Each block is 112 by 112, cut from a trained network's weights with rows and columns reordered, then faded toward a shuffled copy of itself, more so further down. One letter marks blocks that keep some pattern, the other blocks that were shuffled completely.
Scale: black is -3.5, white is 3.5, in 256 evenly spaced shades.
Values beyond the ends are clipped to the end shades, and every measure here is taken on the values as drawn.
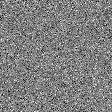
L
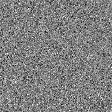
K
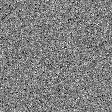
L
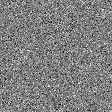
L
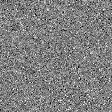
K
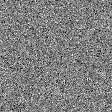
L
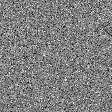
L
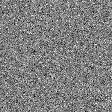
L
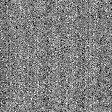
K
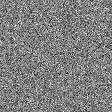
L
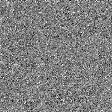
K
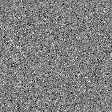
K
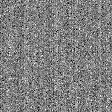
K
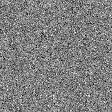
K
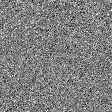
L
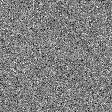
L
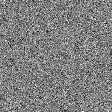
K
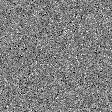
L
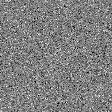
K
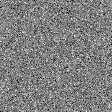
L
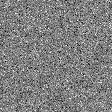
L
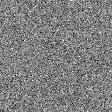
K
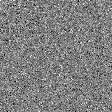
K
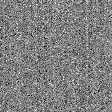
K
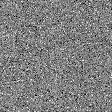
L
